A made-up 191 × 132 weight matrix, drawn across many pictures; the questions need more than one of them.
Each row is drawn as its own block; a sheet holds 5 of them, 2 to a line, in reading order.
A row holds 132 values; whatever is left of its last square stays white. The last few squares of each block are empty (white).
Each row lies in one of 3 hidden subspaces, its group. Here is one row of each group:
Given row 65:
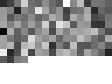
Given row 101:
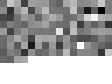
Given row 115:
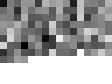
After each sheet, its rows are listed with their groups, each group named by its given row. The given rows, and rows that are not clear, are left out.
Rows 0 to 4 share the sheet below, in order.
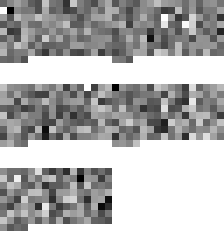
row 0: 101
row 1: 115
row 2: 65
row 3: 115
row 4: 115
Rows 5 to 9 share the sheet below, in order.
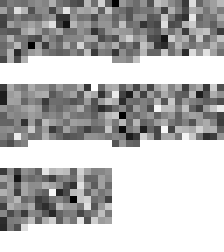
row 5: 65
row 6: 115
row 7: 65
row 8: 65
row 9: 115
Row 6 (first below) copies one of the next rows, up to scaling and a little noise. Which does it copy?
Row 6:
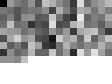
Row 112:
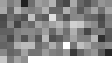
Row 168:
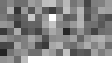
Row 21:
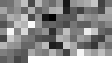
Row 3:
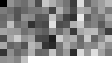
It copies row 3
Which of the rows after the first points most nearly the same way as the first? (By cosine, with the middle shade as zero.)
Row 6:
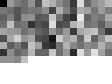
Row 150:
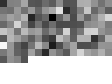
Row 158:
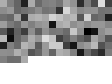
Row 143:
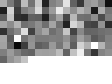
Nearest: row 150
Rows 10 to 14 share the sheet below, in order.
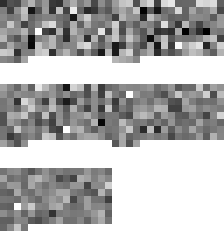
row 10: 101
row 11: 65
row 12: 115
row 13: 65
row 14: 101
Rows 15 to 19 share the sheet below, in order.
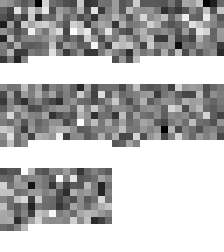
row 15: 65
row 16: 65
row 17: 101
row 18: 65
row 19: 101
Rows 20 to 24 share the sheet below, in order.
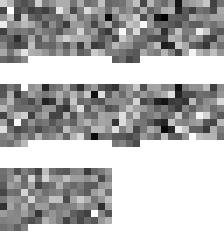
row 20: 101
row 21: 115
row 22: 101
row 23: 115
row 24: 65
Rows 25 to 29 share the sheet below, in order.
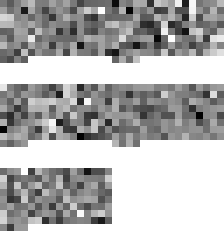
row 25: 101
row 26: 115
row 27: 115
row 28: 65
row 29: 101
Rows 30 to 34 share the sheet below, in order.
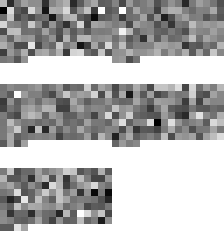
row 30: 101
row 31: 101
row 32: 65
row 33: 115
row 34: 101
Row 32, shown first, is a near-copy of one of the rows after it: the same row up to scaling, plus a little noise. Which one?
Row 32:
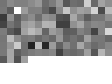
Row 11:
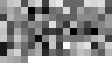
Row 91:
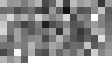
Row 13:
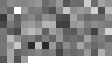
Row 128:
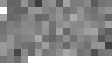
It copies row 13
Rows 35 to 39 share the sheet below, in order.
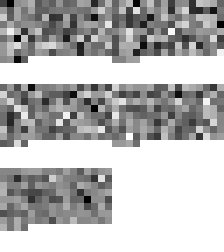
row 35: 101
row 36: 101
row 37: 101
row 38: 65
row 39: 65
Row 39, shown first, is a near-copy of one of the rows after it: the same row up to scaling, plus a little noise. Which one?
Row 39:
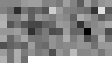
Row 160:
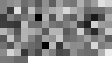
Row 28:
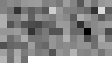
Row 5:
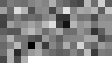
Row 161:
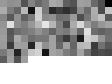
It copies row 28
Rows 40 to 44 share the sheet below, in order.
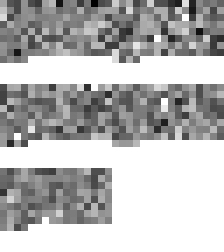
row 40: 65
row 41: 115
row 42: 65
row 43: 115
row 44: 101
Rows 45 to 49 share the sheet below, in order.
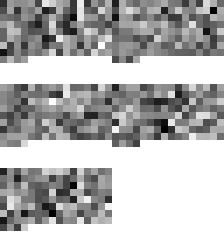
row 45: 115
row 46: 65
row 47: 115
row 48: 115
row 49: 115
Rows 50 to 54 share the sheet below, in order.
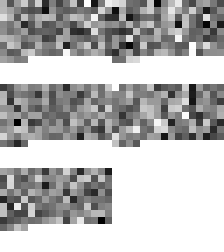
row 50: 65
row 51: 101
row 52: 101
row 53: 115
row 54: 101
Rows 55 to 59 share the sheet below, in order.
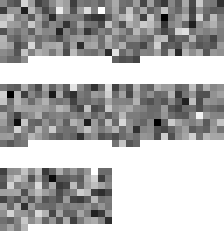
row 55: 101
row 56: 115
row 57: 101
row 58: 115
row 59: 65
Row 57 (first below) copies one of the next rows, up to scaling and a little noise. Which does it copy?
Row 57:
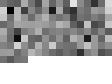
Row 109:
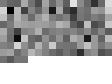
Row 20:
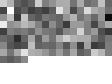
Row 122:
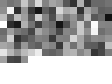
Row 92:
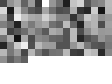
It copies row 109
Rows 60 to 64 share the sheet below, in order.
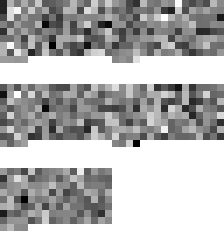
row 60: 65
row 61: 115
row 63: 115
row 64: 101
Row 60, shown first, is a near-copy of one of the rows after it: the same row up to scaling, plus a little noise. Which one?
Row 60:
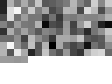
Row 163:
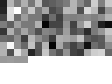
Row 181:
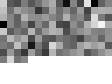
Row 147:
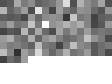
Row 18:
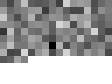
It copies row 163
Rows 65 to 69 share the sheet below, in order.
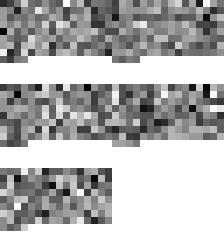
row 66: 65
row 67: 65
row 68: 65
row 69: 101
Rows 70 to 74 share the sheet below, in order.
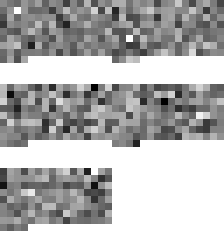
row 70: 65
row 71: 101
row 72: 65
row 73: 115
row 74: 65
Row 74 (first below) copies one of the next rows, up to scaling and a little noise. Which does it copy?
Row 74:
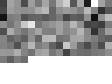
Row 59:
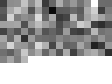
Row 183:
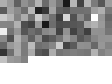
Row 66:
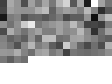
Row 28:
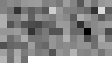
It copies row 66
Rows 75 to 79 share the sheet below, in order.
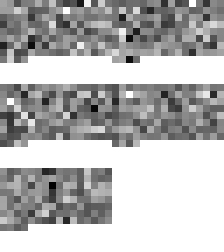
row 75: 65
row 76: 101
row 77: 101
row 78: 65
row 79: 115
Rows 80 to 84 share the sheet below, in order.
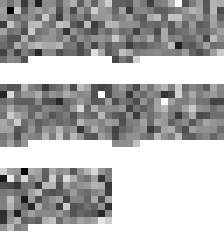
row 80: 101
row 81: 115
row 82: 101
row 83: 115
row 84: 101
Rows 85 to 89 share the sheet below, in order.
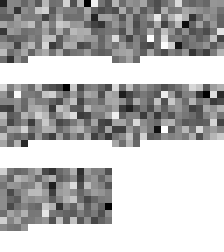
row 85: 65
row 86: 115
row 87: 115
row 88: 65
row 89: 115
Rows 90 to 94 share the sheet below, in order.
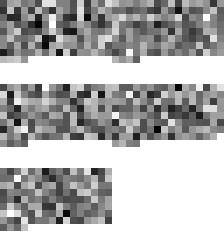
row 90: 115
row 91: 65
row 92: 101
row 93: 65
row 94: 65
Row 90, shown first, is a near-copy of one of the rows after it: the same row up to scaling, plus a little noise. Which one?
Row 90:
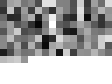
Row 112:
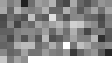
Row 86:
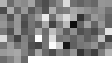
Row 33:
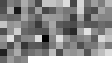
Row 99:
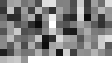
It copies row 99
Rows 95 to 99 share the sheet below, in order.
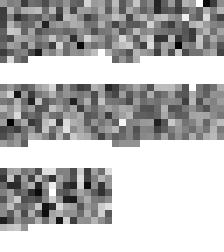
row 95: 101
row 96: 65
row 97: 65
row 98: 115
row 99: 115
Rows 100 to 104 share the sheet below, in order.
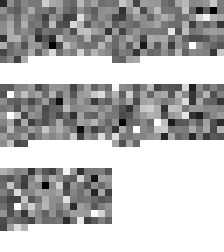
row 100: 115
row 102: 101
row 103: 115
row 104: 101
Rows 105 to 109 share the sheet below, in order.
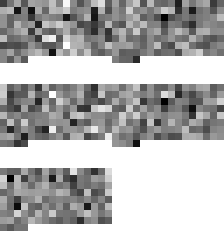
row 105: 65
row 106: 115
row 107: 65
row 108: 115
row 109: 101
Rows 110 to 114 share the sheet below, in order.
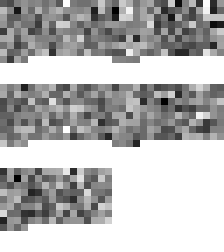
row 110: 65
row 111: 65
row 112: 115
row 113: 115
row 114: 115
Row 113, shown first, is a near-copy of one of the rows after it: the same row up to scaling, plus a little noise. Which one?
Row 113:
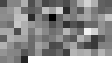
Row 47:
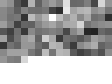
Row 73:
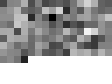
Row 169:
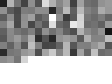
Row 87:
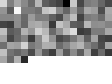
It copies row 73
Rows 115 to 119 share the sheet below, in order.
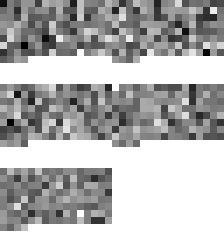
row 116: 101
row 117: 65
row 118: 115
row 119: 101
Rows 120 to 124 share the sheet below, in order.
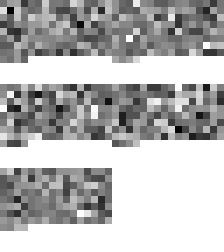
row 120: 101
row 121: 101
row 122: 101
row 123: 115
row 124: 101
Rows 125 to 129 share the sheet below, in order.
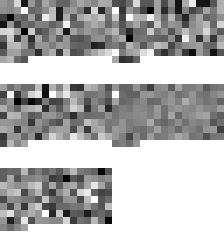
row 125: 101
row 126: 101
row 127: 101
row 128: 65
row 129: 65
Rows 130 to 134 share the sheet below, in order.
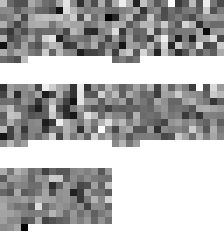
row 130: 115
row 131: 65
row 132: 115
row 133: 65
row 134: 115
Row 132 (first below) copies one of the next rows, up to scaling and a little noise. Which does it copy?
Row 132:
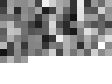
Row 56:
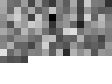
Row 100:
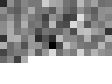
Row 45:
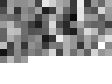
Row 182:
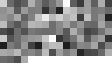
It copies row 45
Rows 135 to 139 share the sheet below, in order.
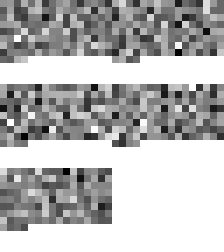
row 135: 101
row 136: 65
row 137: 65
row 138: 65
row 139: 115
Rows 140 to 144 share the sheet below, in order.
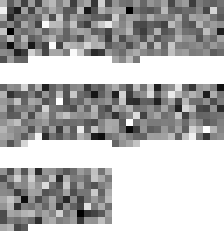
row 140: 65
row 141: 65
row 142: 101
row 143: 101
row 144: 101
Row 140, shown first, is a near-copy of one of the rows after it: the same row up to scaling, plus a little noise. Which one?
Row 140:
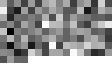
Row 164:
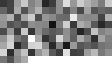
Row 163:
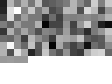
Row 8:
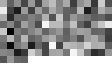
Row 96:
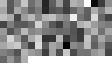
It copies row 8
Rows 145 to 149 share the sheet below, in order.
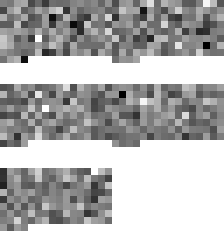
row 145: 115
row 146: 65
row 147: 65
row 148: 101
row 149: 65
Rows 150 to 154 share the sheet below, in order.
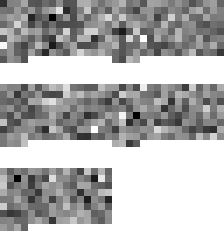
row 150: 115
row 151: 101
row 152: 115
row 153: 101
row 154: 65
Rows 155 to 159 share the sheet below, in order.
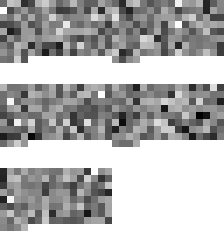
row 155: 101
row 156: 65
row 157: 101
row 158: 115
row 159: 65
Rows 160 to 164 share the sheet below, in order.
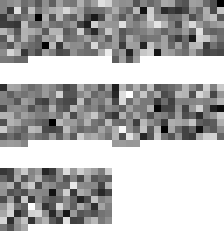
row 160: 65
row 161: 65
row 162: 115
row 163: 65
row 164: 65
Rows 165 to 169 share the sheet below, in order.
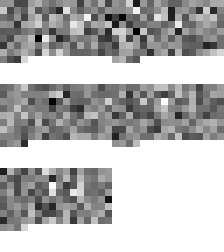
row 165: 115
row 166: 101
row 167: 115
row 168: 115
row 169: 115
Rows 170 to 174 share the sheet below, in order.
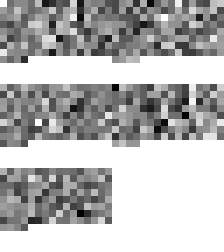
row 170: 115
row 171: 115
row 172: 115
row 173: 115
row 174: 101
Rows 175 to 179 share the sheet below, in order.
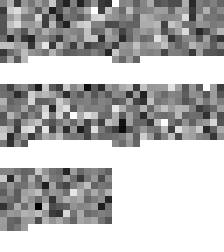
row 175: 65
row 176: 115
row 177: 65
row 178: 65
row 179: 115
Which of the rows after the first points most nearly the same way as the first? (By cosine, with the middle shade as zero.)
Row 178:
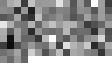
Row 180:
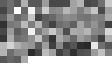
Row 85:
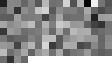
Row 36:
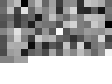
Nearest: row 85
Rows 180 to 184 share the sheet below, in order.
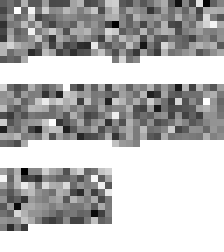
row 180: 65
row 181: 65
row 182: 115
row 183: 65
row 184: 101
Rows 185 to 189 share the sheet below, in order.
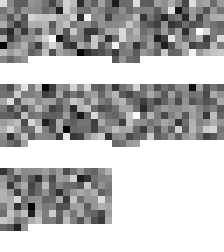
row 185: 115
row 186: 115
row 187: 65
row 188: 101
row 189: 101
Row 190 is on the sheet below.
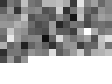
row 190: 115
